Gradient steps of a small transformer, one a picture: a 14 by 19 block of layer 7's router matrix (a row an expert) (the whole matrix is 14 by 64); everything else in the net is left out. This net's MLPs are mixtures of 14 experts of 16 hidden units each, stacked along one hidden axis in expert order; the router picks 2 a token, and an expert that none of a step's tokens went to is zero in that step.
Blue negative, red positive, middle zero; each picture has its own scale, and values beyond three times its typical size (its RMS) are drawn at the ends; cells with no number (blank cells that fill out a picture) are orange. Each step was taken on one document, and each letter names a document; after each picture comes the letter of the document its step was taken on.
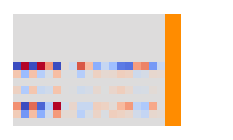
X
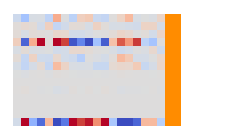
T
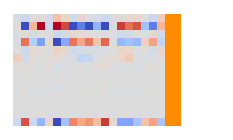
T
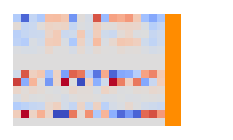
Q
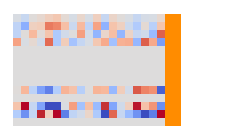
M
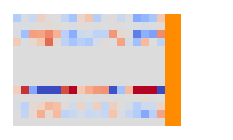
M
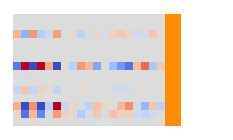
X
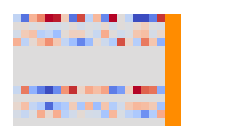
M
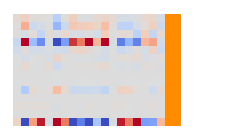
T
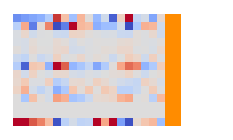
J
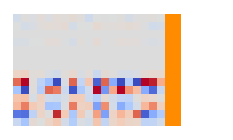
Q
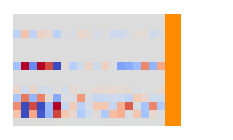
X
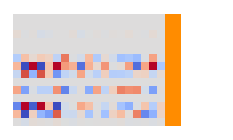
X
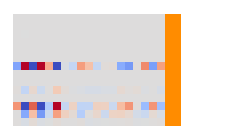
X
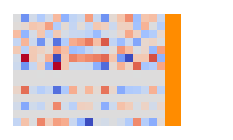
T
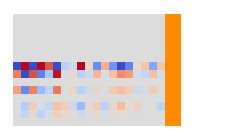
X
